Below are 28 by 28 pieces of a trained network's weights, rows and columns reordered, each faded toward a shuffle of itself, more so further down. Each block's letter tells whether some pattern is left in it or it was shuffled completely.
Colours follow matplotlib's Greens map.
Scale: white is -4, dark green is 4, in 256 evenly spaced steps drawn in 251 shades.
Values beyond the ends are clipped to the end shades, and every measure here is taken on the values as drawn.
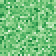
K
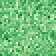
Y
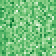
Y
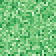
K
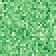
K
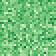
Y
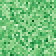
K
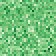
Y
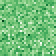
K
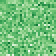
Y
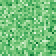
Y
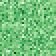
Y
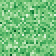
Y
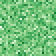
K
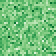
K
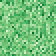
Y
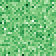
K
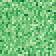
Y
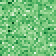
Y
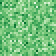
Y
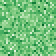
K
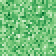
K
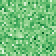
K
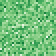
Y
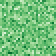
K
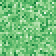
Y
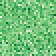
K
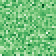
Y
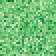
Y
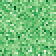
K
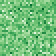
K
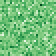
K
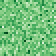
K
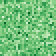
K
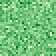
Y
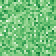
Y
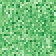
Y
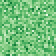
K
